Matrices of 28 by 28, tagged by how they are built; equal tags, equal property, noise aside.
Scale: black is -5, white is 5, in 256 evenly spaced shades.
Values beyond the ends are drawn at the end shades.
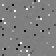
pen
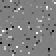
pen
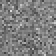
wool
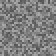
wool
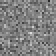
wool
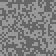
wool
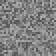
wool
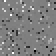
pen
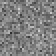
wool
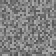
wool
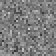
wool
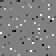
pen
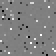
pen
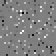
pen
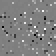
pen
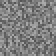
wool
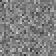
wool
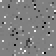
pen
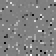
pen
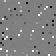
pen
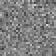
wool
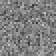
wool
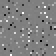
pen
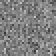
wool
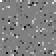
pen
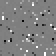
pen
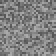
wool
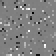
pen
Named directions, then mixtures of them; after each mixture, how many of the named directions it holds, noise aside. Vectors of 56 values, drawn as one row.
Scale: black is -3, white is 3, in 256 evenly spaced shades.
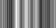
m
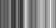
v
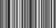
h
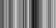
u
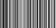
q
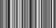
one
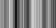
two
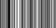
two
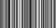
one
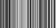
three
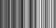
two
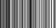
three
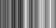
one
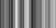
three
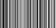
one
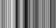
two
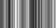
three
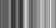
one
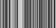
three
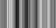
one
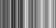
one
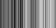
one
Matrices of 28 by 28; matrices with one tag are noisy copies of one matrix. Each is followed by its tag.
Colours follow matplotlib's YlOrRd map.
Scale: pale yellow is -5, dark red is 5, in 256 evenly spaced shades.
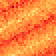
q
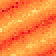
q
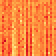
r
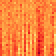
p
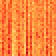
r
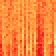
p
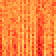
p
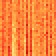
r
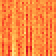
r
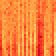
p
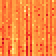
r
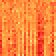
p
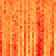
p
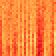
p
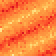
q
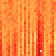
p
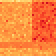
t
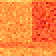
t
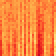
p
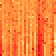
p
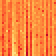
r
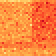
t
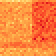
t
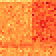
t
